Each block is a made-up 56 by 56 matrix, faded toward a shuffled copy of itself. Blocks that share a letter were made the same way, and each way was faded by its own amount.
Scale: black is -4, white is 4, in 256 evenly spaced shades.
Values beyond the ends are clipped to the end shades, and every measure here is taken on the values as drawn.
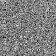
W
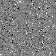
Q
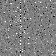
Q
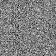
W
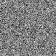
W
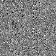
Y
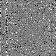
Q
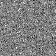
Y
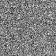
W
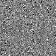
Y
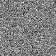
W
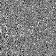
Y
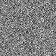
W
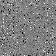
Q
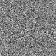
W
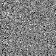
Y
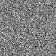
W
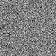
W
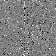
Q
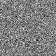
W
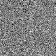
W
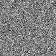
W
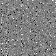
Q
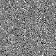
Y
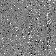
Q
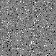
Q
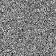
W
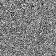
W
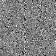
Y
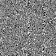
Y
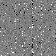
Q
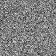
W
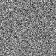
W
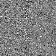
Y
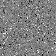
Q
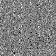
Y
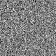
W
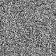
W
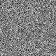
W
